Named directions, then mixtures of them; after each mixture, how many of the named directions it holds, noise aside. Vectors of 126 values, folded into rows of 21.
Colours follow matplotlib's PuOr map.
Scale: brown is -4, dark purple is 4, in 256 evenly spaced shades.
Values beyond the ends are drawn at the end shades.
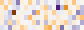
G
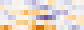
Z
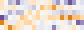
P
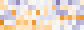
three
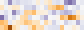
three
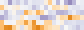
two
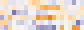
three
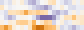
one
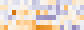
two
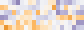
three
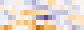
one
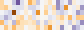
three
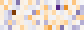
one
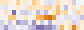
two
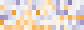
three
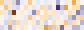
one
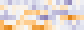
two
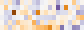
two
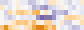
one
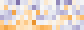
three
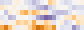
one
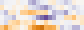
one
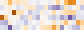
two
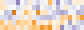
three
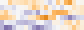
two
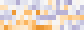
three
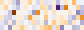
one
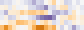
one
